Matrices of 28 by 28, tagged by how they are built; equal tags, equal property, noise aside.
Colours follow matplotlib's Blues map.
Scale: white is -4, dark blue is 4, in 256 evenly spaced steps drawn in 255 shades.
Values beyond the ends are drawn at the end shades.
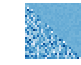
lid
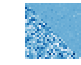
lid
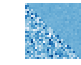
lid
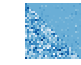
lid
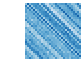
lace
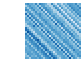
lace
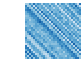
lace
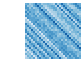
lace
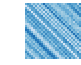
lace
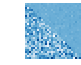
lid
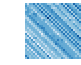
lace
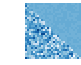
lid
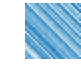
lace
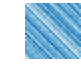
lace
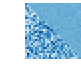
lid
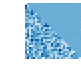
lid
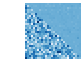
lid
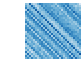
lace
